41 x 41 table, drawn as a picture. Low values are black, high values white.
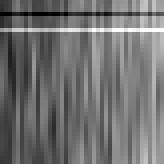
Rows 4 and 8 differ from the rows beside them. The field climbs toward the right. The ninth with the highest average is the top right.
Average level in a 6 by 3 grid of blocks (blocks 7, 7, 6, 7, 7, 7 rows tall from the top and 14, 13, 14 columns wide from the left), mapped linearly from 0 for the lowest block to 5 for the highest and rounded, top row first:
0 2 4 | 1 4 5 | 1 3 3 | 1 2 3 | 1 2 3 | 0 2 4
